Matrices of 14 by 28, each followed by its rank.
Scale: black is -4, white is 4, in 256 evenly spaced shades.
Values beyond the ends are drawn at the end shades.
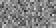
full rank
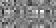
three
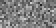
full rank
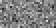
full rank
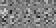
three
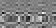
two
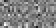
three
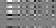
one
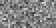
full rank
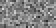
full rank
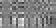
two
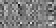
three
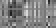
two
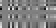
one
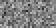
full rank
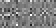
three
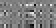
two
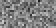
full rank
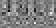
three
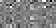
three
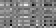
two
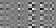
one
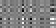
one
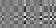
one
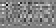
three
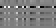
one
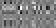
two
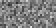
full rank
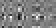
two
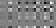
one
